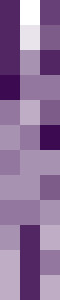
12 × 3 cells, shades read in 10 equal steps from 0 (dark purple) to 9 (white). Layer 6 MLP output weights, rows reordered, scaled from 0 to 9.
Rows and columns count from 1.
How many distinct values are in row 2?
3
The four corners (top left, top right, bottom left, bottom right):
1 2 6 6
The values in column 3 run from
0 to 6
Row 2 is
1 8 3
